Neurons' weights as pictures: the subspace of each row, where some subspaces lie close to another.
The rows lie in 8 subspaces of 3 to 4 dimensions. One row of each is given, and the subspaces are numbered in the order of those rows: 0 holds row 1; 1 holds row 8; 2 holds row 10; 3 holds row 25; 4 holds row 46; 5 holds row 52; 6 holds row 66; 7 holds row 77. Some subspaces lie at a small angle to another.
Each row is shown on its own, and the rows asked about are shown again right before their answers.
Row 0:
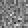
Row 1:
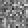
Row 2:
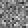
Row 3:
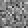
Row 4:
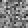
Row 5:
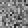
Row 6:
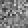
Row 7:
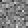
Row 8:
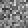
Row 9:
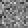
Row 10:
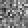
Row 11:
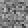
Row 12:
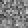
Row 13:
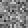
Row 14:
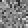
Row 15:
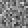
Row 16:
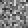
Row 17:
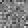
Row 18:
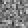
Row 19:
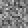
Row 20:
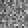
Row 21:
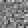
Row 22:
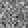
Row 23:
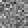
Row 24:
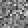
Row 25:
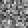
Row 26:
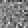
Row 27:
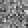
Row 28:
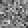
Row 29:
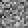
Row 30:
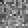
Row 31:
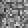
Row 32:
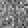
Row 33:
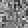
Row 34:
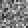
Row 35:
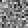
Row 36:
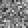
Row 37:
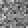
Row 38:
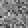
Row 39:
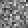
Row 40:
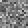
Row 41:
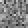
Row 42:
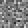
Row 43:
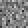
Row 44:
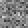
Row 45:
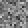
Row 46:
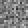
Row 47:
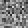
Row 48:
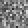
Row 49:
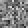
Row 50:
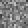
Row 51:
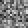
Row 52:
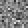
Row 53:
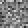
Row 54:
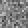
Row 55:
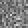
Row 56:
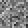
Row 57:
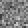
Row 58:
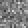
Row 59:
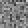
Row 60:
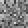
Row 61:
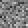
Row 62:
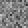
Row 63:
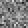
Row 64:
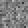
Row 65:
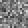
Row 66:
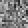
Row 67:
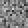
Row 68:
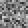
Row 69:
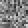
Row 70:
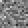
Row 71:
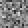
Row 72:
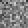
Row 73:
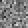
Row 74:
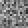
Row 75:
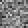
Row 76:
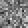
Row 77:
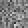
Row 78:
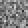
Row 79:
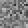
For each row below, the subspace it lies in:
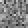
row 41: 7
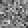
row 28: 6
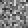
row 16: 1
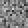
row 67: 0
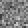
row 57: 5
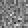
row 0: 7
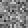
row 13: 2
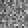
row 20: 7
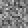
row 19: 6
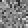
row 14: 6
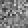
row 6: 1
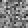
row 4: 4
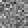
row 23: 0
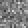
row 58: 2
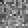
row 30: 7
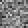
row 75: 5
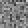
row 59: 2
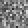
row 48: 0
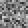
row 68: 5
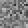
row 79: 1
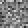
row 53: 5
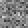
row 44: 5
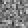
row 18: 4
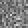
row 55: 7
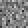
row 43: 4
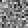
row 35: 6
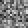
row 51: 3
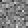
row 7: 0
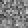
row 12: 3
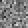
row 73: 6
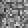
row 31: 5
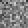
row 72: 2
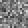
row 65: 2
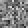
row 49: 4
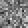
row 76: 6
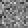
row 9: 0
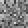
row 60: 7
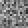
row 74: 3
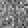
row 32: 4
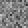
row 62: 5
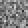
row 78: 4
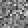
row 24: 1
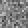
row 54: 6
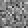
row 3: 4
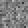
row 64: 4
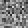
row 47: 4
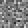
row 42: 5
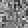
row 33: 6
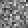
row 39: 1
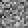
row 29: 0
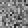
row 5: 7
